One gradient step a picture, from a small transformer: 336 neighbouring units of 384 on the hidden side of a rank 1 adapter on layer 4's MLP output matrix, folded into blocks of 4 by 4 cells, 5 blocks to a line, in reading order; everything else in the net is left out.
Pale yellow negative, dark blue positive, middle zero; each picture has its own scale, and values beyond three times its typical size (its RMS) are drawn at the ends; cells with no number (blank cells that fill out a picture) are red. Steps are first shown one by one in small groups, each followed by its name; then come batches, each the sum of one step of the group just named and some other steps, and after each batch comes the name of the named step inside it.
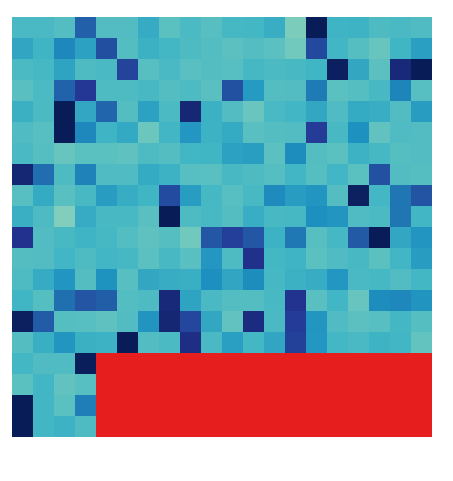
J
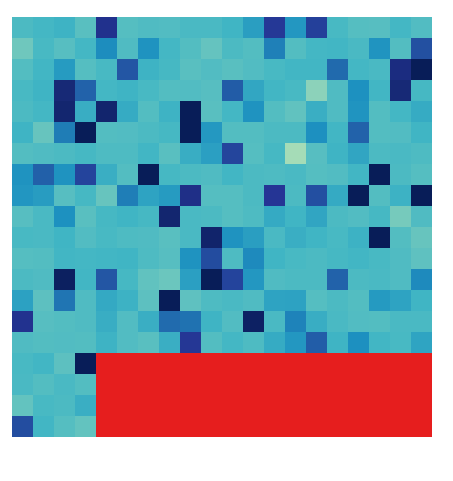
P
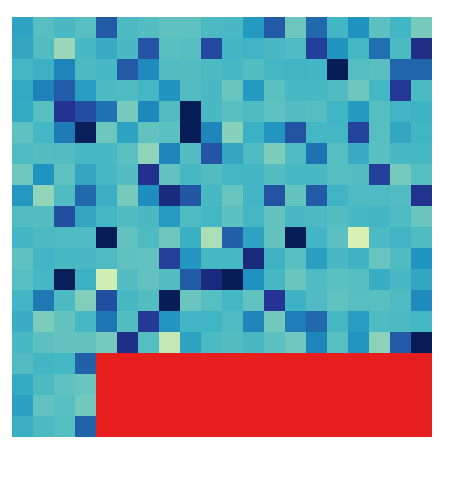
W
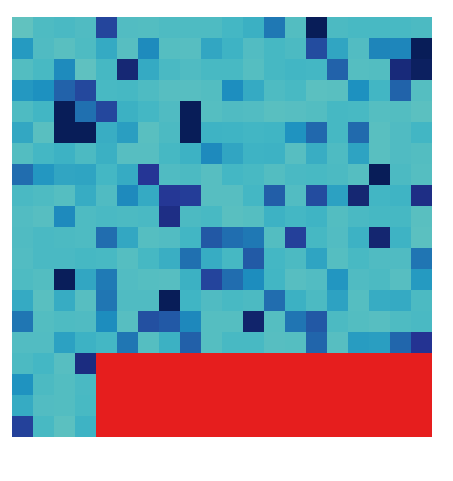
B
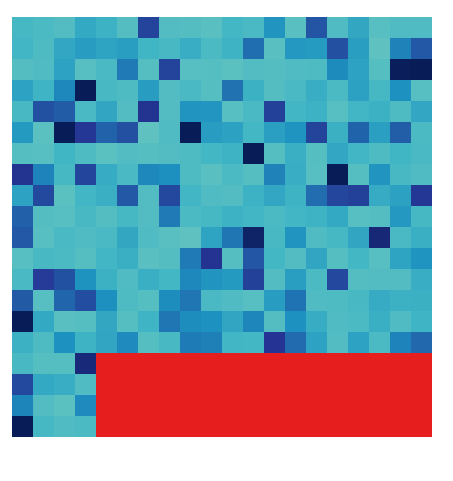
J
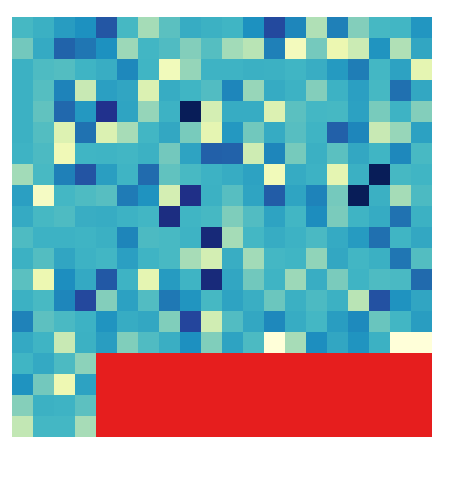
P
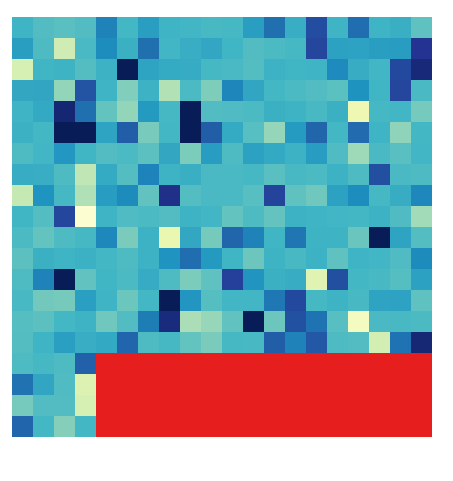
B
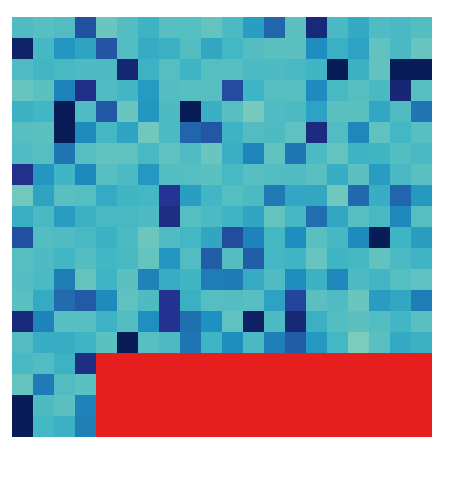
J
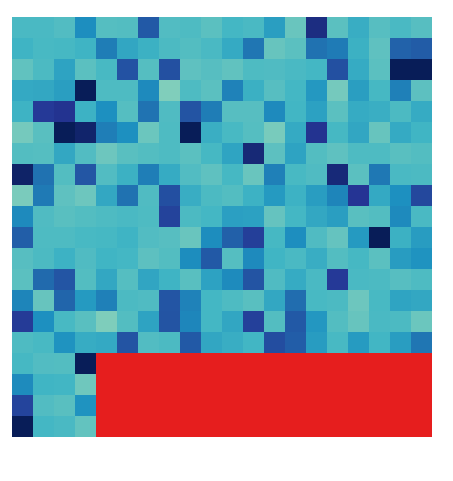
J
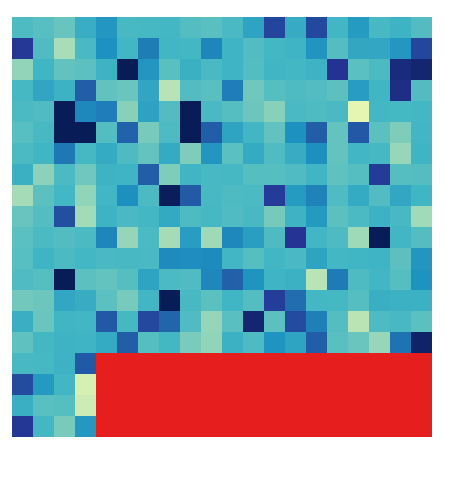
B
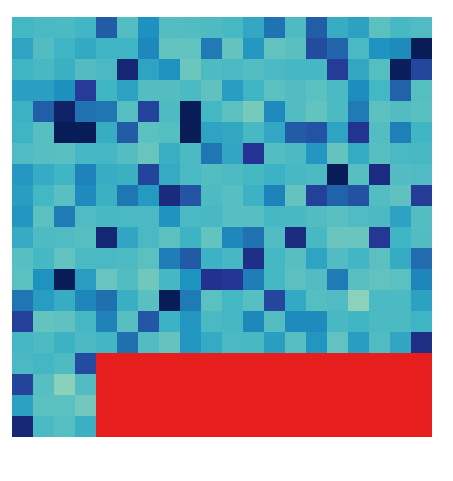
W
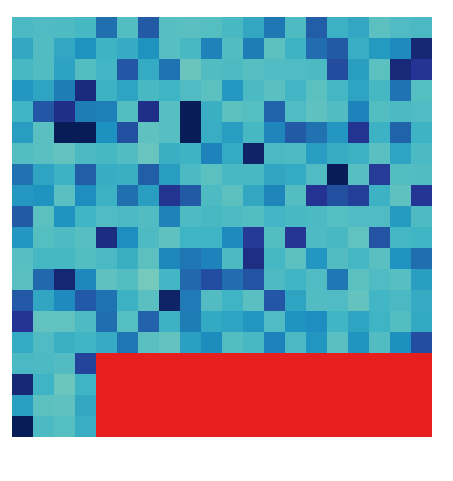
W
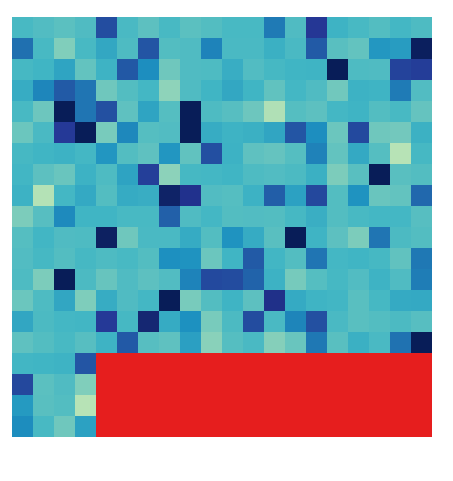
W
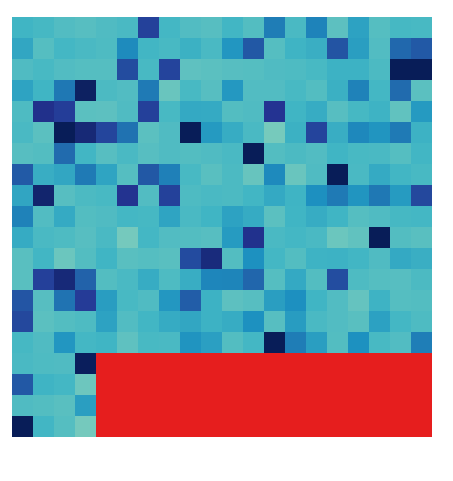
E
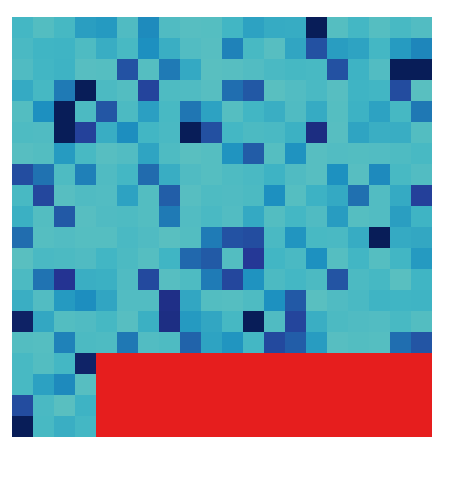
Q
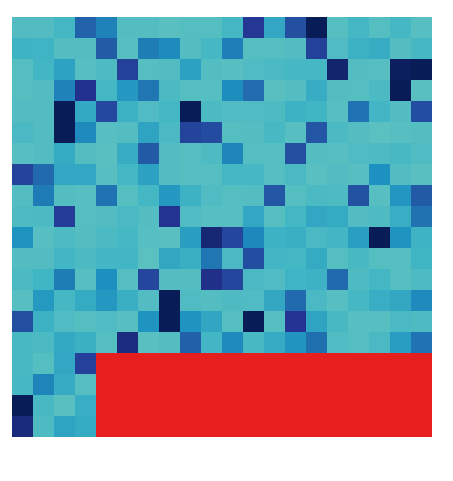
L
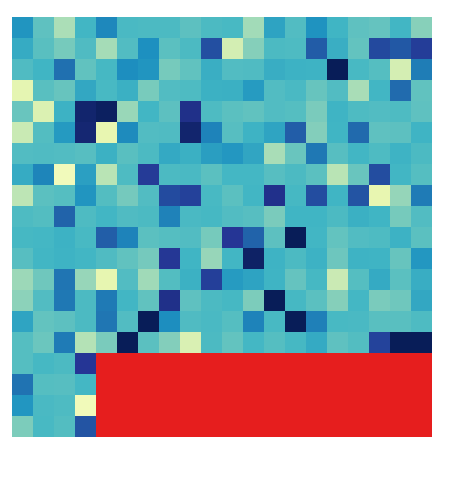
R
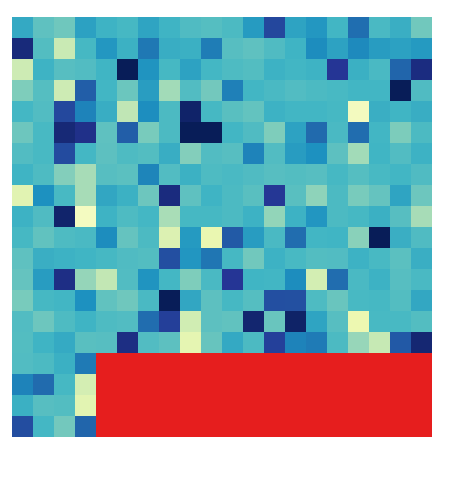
R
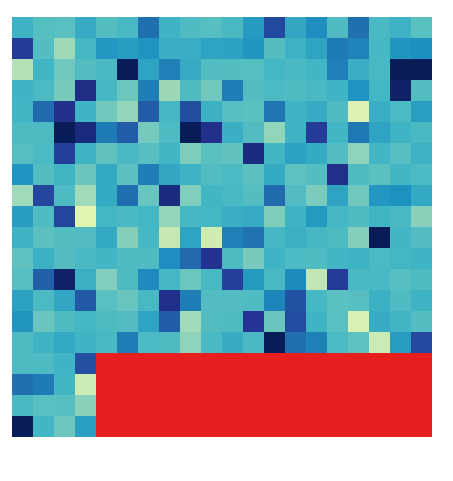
E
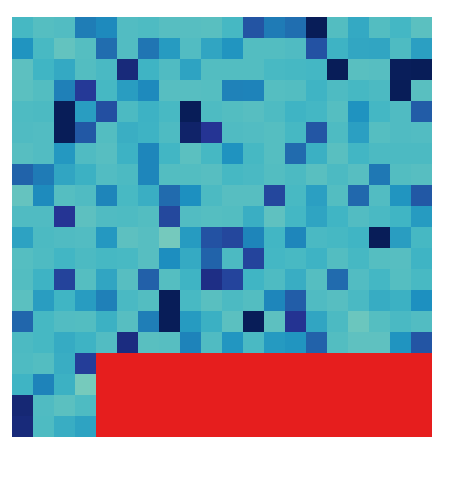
L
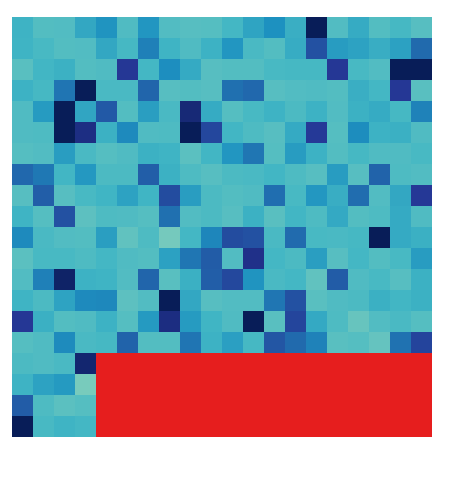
Q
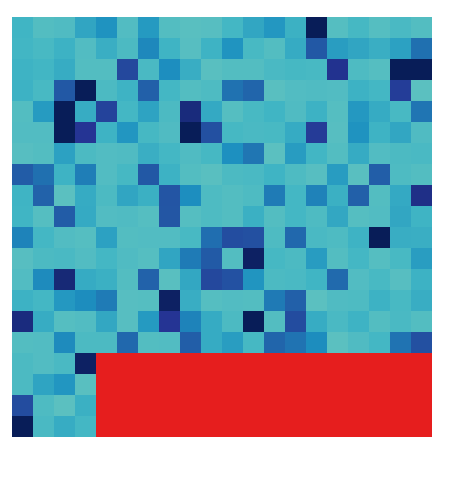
Q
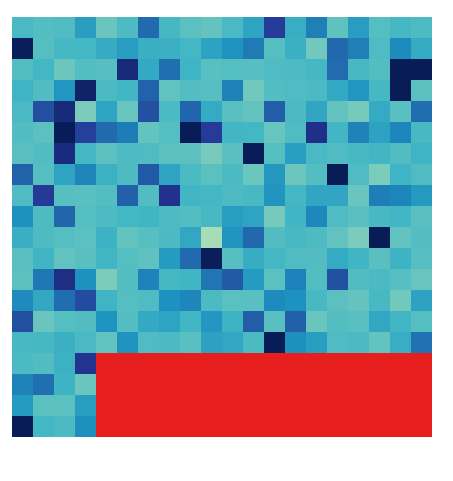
E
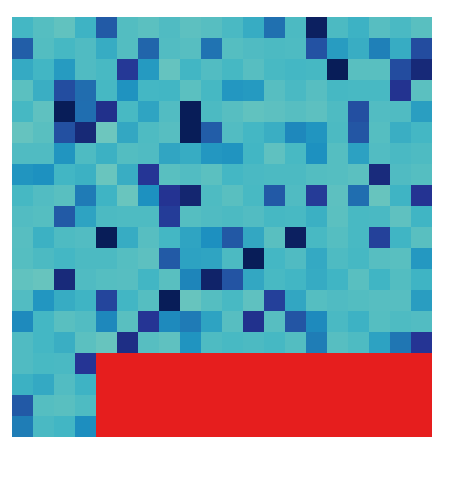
R
